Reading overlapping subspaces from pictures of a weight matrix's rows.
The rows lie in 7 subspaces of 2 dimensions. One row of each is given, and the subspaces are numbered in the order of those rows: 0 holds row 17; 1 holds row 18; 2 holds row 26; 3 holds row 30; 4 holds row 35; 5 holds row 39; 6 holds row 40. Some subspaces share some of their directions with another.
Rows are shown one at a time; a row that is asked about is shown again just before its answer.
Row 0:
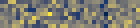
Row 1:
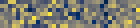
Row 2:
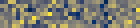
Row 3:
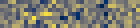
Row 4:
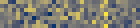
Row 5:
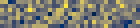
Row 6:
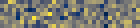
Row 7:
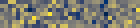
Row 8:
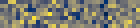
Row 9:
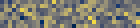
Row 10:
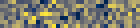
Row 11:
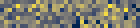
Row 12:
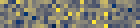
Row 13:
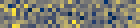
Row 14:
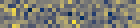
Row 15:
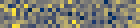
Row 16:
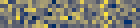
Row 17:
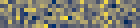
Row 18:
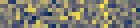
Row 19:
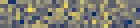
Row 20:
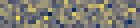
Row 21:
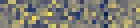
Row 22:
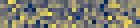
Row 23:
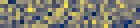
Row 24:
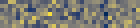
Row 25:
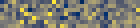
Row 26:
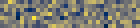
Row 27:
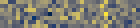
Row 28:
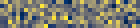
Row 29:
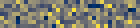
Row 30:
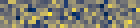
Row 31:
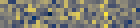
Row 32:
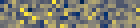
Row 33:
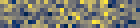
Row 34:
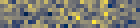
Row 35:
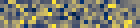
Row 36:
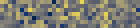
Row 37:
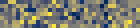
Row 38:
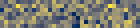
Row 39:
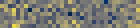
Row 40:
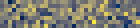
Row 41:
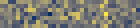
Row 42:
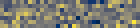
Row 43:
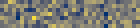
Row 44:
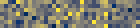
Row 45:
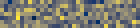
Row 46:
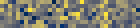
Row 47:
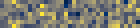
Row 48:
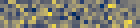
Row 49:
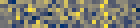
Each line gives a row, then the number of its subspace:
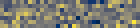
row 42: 2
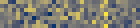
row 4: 3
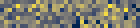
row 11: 4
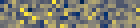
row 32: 6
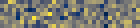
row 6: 2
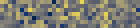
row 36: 6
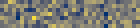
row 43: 2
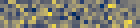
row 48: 4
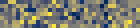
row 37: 4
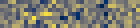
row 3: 1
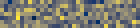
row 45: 2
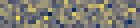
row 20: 3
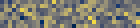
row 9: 6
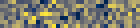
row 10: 1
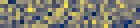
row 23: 1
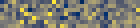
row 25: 6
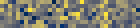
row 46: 6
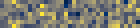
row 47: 0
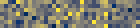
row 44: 3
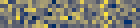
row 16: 0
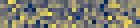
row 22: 6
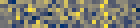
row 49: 4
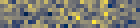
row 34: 2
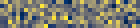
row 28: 0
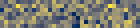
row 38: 4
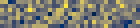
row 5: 1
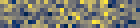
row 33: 2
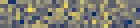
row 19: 1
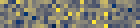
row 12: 3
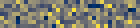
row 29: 3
